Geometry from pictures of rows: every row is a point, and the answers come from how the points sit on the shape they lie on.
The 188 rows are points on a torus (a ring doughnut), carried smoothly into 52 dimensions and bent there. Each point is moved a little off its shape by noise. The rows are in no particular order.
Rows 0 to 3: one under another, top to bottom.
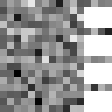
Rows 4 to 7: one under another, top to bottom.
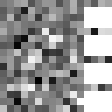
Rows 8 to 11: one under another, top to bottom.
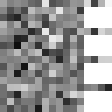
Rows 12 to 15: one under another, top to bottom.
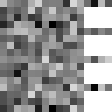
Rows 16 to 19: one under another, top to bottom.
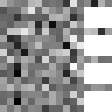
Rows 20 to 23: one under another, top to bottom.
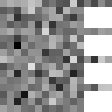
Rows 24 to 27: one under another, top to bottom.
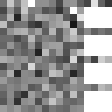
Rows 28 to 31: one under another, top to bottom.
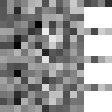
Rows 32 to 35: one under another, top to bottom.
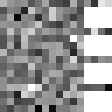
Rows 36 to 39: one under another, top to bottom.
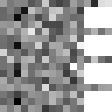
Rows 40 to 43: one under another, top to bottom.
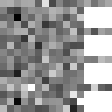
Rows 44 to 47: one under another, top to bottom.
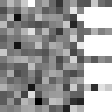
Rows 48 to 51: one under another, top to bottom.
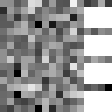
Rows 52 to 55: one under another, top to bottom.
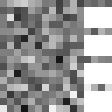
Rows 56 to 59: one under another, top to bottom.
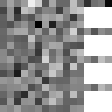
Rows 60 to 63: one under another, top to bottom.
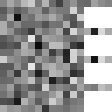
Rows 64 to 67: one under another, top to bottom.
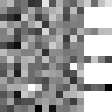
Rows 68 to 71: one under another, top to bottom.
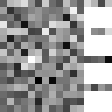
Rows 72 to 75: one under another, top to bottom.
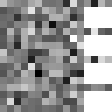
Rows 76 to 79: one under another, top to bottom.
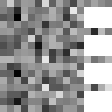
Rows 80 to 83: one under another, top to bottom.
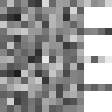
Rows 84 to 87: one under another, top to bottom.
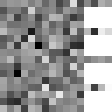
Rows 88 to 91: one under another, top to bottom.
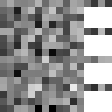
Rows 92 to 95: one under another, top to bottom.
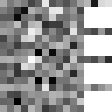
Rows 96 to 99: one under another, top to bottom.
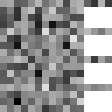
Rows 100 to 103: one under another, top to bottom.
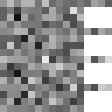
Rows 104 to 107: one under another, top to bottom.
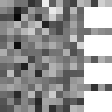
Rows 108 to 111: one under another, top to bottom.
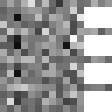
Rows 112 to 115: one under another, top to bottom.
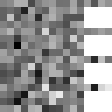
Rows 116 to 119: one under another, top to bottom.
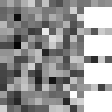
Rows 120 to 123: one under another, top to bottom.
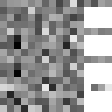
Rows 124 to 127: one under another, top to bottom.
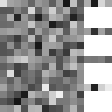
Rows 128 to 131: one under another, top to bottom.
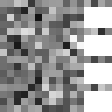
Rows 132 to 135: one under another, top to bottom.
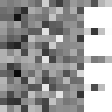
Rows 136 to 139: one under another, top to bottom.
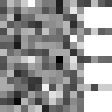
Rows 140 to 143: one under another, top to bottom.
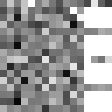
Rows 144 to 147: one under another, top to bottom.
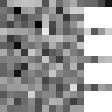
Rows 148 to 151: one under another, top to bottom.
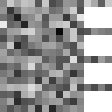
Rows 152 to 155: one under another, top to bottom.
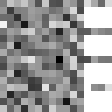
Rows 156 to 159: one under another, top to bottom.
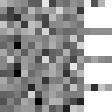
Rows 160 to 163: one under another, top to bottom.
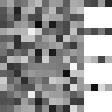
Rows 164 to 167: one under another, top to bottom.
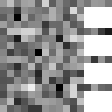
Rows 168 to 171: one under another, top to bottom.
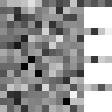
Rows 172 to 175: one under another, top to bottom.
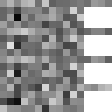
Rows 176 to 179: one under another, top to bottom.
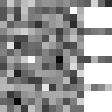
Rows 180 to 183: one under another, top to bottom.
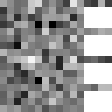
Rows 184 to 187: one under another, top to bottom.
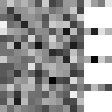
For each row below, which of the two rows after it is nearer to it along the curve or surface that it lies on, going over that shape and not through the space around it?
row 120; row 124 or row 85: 124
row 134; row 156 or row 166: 156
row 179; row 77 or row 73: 73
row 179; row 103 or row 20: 103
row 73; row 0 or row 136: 136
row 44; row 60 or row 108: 108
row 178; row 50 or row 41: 50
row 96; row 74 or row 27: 74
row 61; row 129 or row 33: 33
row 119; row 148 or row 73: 73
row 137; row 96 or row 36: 36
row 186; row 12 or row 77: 12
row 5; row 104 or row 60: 104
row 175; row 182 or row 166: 166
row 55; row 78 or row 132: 78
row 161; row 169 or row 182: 182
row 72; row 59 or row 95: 59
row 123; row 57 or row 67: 57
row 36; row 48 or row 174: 174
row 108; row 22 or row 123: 123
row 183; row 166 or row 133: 133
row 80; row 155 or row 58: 155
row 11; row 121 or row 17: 121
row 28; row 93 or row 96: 96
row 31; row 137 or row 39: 39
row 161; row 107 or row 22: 22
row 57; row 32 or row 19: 32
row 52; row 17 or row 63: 63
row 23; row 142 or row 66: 66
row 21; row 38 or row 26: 38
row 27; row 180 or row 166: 166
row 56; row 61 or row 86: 61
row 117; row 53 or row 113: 53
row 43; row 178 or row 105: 178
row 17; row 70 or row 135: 135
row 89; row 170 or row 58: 170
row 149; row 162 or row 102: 102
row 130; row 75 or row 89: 89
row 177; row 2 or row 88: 2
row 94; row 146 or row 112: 112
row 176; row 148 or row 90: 90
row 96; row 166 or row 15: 166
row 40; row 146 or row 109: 146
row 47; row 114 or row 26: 114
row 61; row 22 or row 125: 125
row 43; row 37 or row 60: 37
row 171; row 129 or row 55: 55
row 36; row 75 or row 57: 57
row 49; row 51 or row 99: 51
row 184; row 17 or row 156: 17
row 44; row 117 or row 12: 117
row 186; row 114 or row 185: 185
